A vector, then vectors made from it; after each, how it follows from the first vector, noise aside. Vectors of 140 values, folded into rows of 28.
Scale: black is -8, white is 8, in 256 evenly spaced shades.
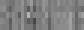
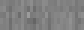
shrunk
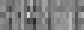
scaled up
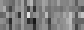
scaled up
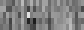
scaled up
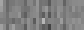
wrapped around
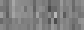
reversed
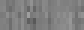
shrunk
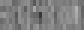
wrapped around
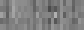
reversed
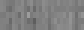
shrunk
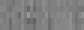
shrunk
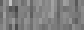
wrapped around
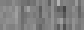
wrapped around
